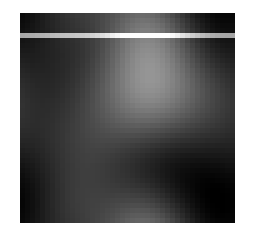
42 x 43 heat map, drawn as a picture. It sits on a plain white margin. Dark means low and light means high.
Ninth with the highest average: top middle. Histogram: skewed, a long tail of high values. Ninth with the lowest average: bottom right. Odd lines: row 5.
